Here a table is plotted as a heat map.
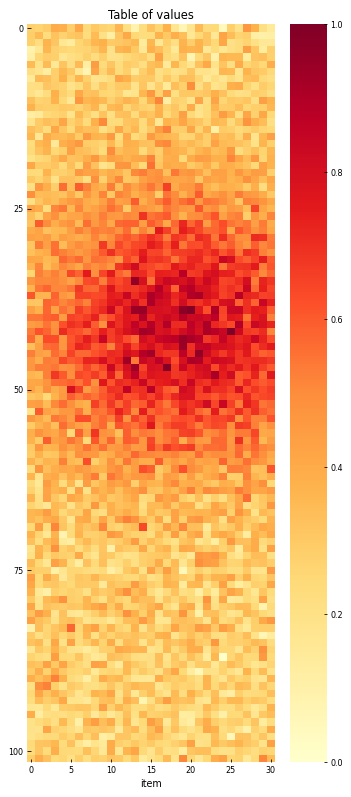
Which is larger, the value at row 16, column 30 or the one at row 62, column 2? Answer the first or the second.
the second
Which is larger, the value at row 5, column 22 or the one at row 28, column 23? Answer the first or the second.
the second
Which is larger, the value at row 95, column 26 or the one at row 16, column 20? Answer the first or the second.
the second
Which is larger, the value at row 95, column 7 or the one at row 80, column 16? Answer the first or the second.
the second
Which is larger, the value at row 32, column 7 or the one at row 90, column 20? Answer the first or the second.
the first
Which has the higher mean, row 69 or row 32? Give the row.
32
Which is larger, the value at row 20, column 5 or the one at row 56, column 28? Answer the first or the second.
the second
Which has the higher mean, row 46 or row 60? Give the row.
46
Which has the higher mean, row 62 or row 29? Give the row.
29
